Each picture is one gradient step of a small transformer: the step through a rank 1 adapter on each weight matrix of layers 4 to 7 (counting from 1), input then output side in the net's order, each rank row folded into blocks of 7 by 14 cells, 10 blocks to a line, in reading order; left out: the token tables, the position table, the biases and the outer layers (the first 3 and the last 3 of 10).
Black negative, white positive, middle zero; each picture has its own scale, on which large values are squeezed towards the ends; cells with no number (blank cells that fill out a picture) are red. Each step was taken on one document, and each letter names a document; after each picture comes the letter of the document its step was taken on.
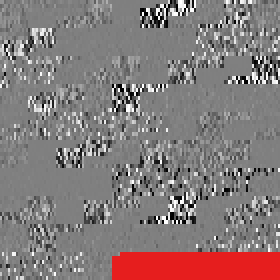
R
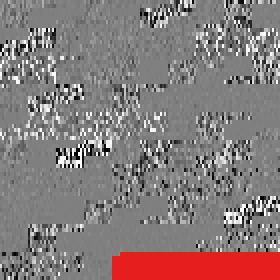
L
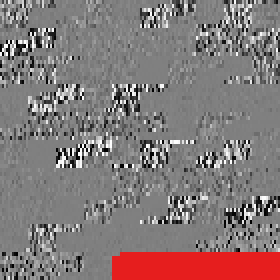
L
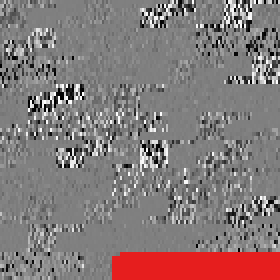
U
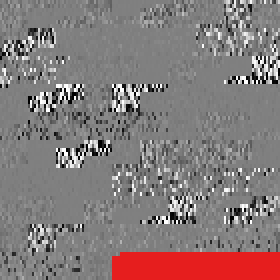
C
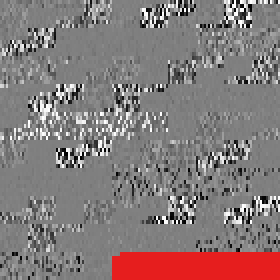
R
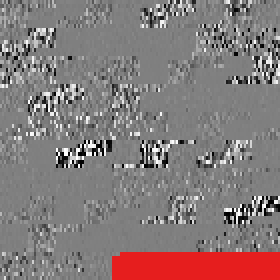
U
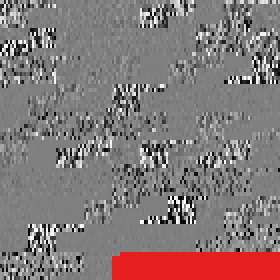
L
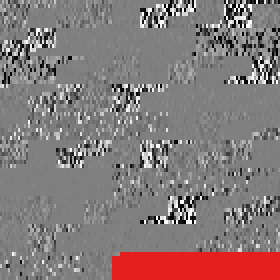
R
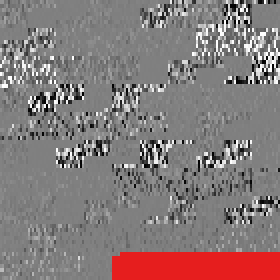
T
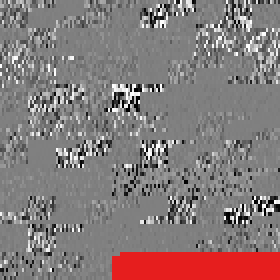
U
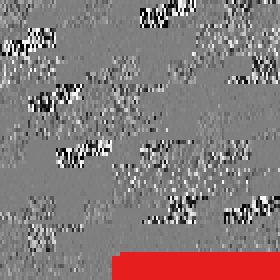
R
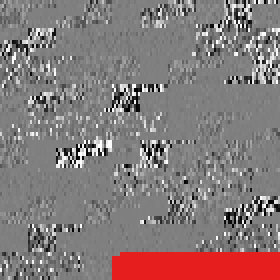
U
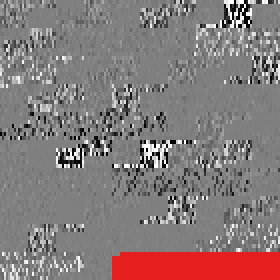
L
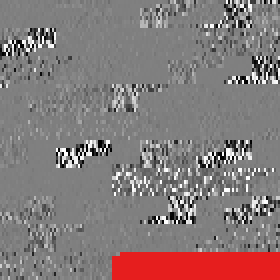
C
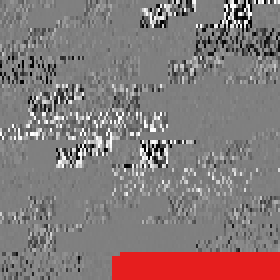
L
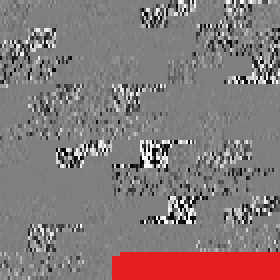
R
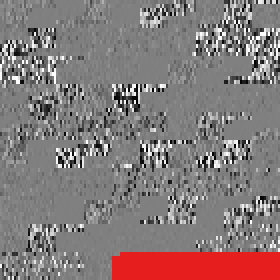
L
